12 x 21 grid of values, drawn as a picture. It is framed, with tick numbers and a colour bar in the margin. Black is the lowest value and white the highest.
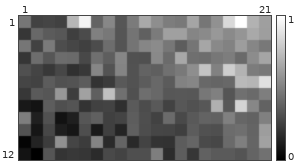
Ninth with the highest average: top right. Slope: up to the top right. Calmest part: bottom right. Ninth with the lowest average: bottom left. Stripes: none.
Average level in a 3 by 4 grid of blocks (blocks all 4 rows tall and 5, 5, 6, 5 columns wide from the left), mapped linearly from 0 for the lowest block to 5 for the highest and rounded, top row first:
2 3 4 5 / 1 2 3 4 / 0 1 1 3
